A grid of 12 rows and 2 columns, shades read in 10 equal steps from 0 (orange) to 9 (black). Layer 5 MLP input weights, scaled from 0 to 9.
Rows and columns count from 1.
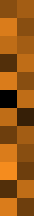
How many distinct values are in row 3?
2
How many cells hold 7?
1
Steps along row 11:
down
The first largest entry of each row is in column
1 2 2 1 2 1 2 1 2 2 1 2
